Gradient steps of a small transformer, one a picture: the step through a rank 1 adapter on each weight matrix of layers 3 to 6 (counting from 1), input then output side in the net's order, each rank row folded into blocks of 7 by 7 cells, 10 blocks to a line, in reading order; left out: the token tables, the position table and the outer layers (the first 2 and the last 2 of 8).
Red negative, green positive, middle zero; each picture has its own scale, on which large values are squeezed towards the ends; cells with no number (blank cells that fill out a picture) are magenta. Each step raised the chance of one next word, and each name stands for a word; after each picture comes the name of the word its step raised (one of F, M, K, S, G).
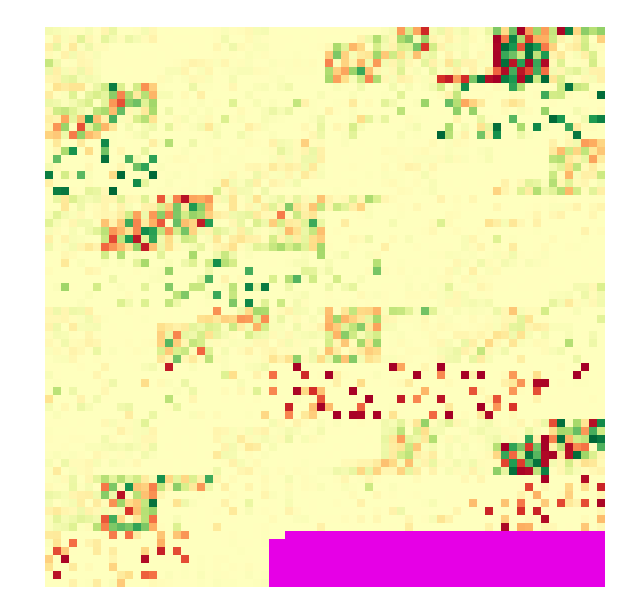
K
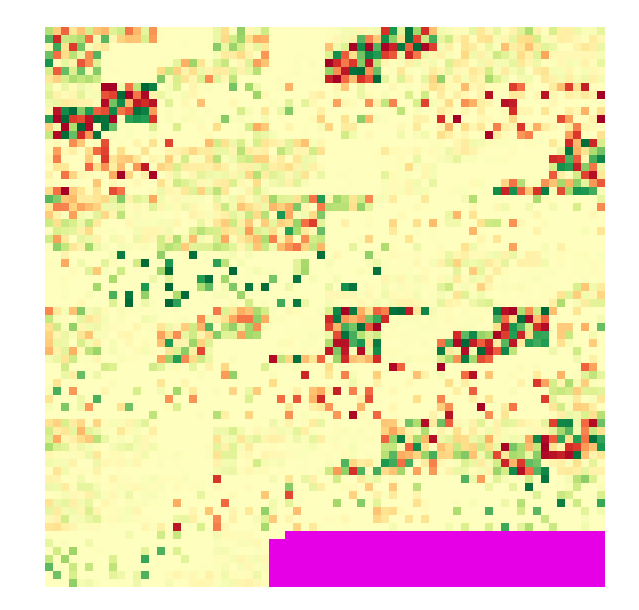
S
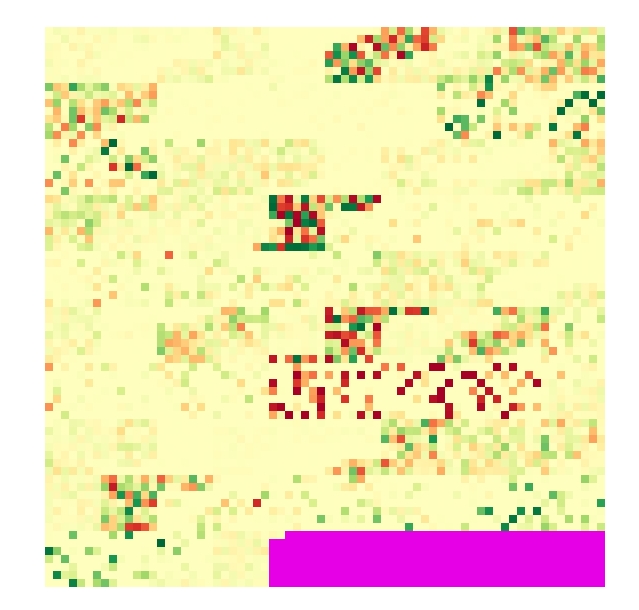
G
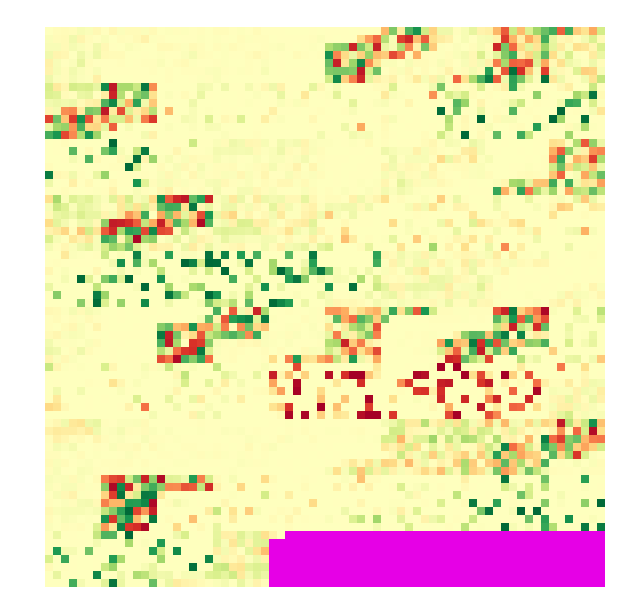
G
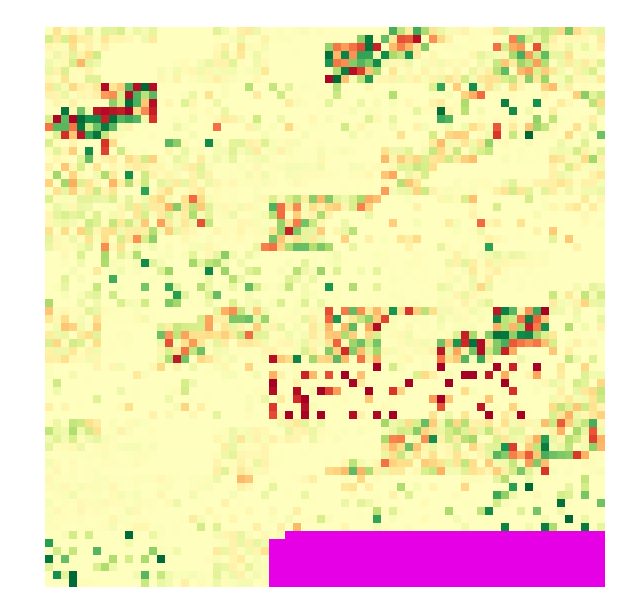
G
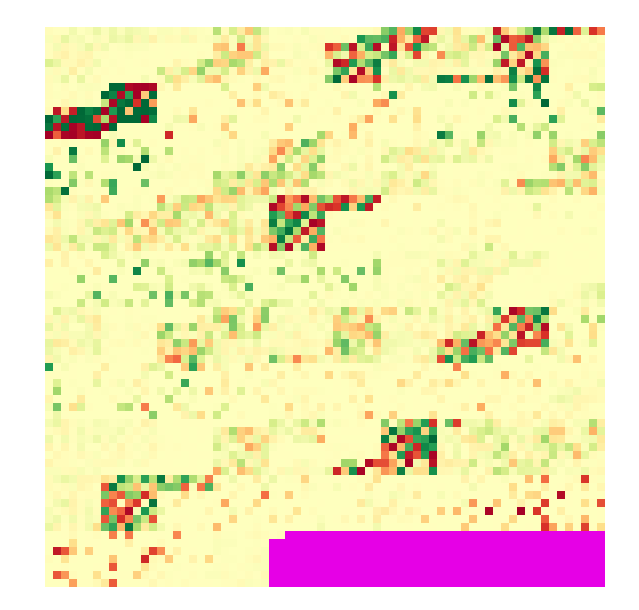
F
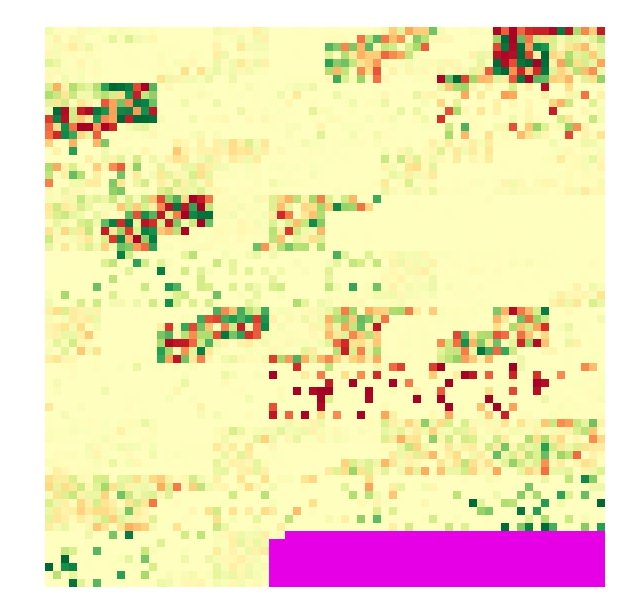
G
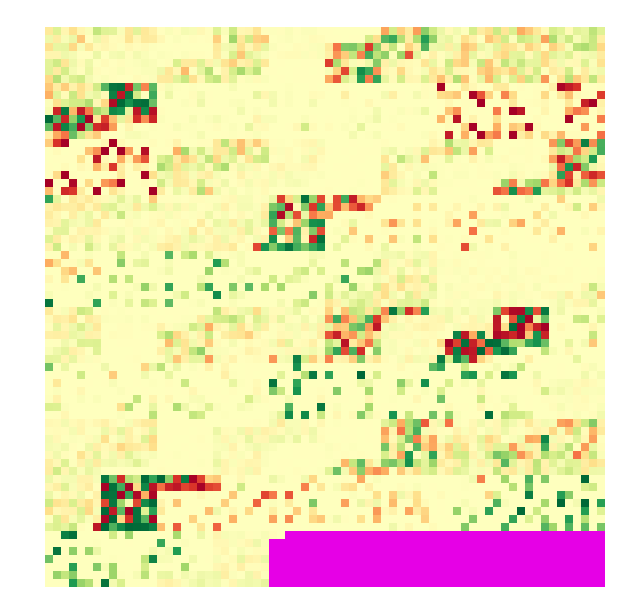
S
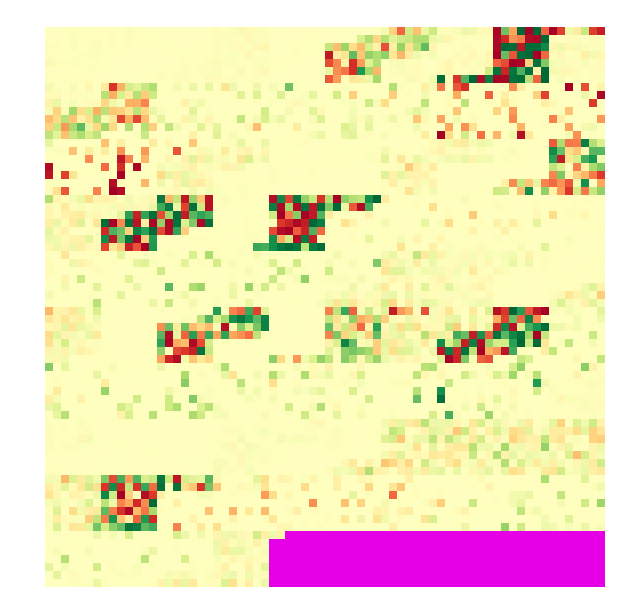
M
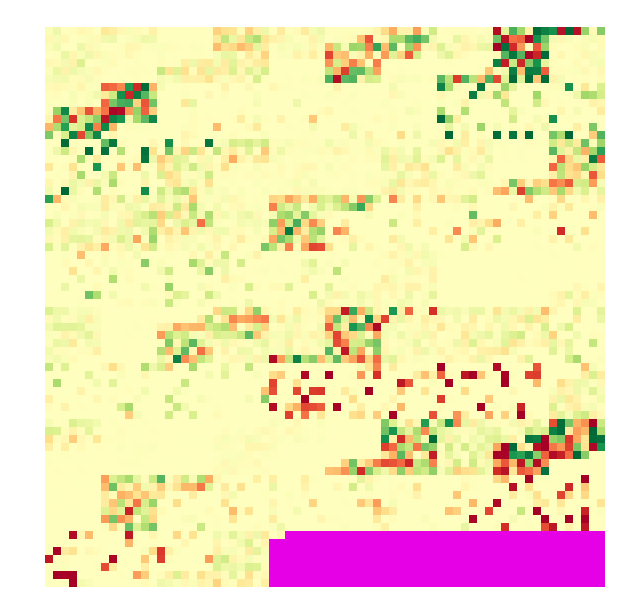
K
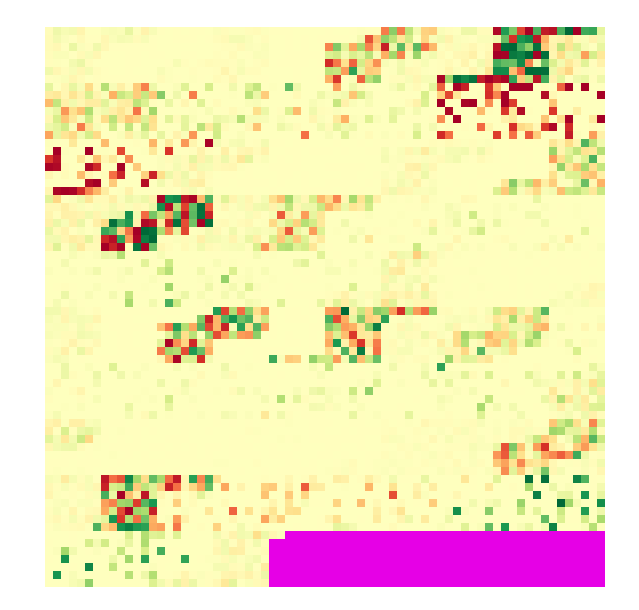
M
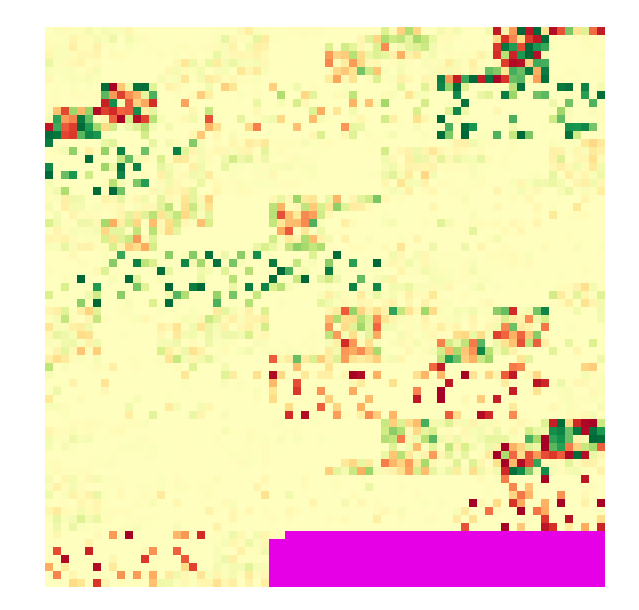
K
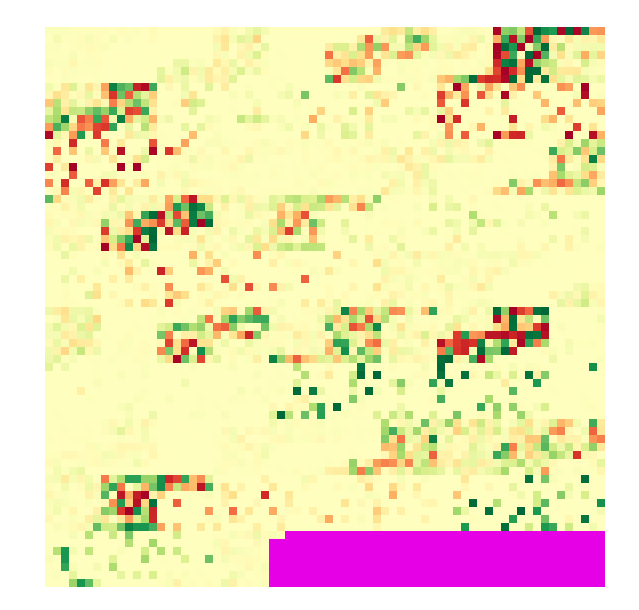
M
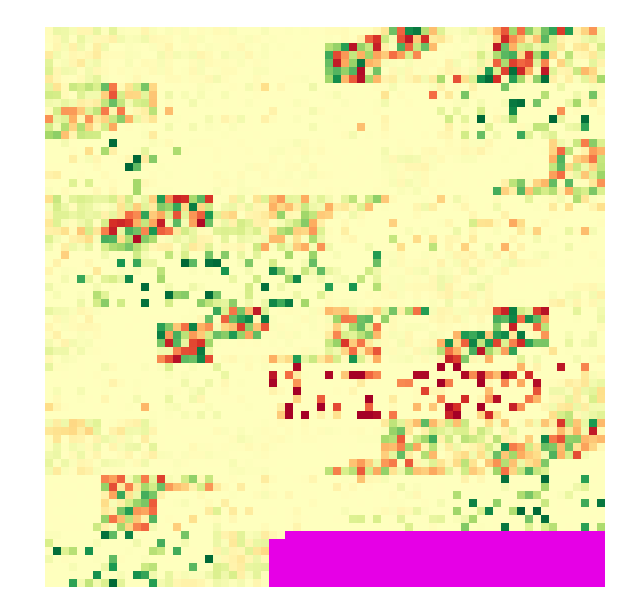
G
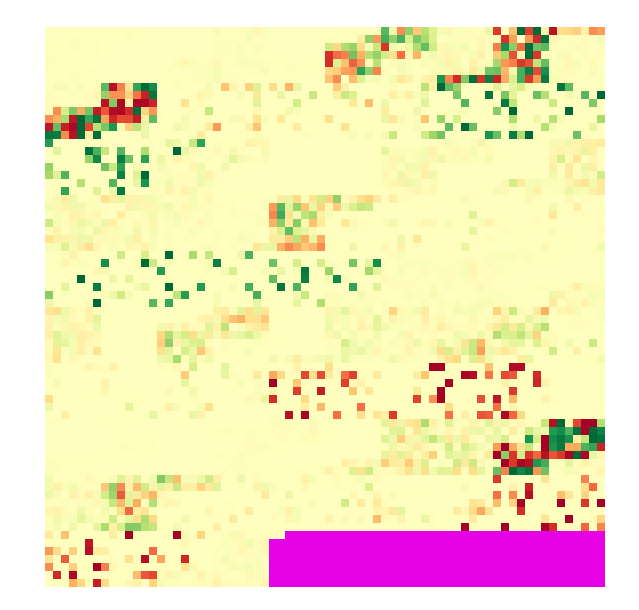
K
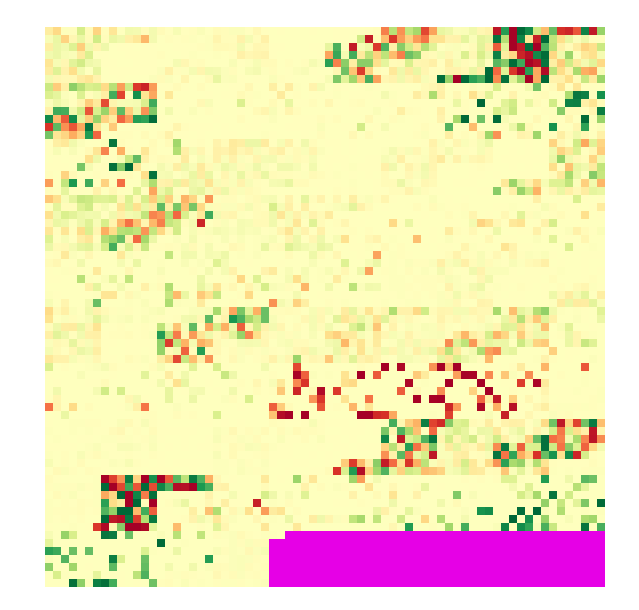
G
